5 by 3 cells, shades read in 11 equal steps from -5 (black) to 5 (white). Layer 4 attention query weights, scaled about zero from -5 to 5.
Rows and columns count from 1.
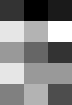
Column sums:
6 -1 -3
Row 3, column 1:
1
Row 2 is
4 2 5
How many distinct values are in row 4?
2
